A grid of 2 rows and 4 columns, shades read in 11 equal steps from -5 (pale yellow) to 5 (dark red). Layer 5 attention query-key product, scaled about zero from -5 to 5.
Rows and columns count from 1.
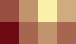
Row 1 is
2 -1 -5 -2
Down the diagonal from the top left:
2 1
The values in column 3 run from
-5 to -1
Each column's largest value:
5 1 -1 1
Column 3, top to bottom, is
-5 -1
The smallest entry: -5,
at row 1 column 3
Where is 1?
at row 2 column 2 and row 2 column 4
